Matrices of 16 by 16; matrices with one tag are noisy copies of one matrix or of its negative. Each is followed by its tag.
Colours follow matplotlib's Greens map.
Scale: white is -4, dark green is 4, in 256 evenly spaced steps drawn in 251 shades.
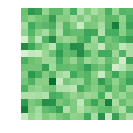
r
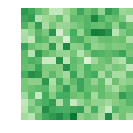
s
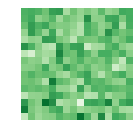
r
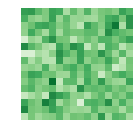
r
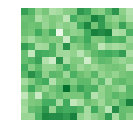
s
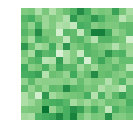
s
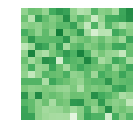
s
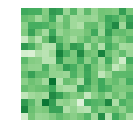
r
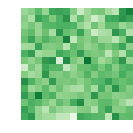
s
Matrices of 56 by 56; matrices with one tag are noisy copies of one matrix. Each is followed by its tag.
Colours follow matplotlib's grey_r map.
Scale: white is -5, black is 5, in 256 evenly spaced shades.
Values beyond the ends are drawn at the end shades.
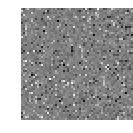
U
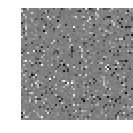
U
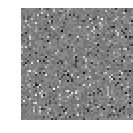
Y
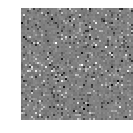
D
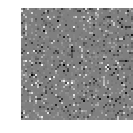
U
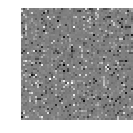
U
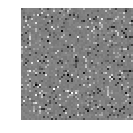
Y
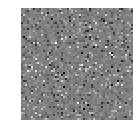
D
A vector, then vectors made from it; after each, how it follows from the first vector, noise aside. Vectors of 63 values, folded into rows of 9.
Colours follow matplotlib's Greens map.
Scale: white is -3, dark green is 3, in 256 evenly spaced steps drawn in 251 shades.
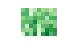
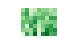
copied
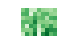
copied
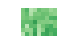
shrunk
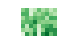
copied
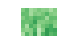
shrunk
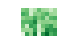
copied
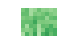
shrunk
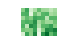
copied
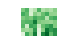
copied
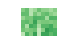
shrunk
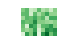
copied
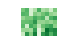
copied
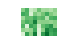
copied
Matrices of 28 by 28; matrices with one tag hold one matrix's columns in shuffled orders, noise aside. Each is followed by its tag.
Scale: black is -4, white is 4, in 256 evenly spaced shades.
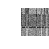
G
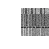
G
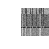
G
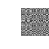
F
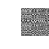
F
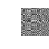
F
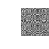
F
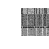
G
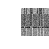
G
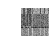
G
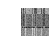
G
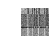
G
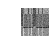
G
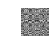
F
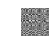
F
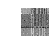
G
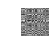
F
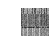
G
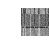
G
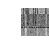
G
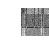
G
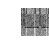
G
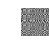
F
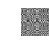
F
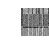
G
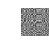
F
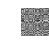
F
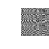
F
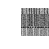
G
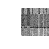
G
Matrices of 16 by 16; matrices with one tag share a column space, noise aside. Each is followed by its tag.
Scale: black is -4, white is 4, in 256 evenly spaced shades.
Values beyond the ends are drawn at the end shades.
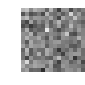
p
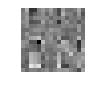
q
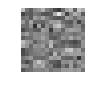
p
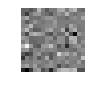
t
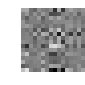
t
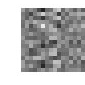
p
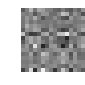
t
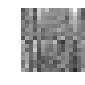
q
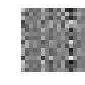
p
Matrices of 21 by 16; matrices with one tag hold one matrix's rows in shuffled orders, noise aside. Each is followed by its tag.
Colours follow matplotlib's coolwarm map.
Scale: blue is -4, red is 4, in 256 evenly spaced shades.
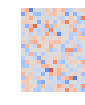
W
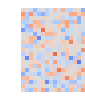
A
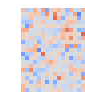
A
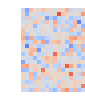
A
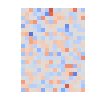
W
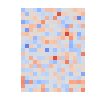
A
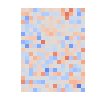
A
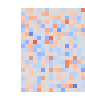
W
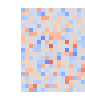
W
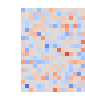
A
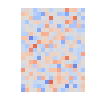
W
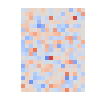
W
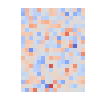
W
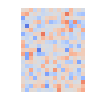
A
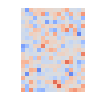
A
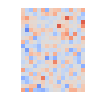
A
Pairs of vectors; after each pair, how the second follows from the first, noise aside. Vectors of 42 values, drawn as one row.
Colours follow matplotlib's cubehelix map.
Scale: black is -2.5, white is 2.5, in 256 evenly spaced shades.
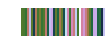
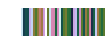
reversed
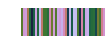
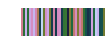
wrapped around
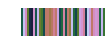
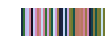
wrapped around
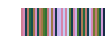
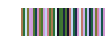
negated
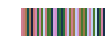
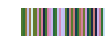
negated
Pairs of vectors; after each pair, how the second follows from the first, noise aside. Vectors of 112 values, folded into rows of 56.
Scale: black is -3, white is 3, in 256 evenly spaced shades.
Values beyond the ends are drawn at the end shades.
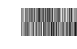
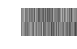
shrunk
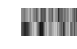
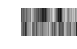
wrapped around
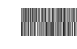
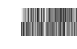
shuffled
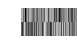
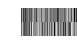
shuffled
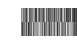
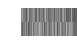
shrunk
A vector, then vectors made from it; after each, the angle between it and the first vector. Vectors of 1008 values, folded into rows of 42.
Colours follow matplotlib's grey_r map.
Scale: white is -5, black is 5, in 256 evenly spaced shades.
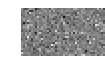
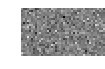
nearly parallel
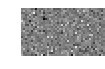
orthogonal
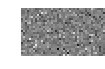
orthogonal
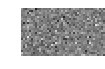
nearly parallel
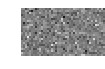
nearly parallel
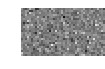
nearly parallel
